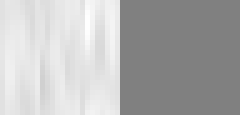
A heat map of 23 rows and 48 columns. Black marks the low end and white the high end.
The table splits into one row of 2 panels. Panel 1,1: very high, streaked downward, faint in contrast. Panel 1,2: middling, flat.
